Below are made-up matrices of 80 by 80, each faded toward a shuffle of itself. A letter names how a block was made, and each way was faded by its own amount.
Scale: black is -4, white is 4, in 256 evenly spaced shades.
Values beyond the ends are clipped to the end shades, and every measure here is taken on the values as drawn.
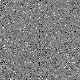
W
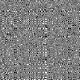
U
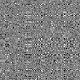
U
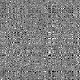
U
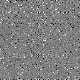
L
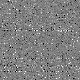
L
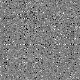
W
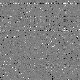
L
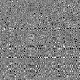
U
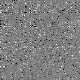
L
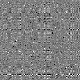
U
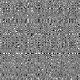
U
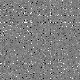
L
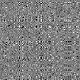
U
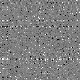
L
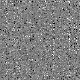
W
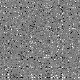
L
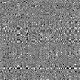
U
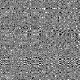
U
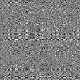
U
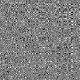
U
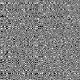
U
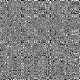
U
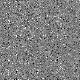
W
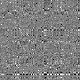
U
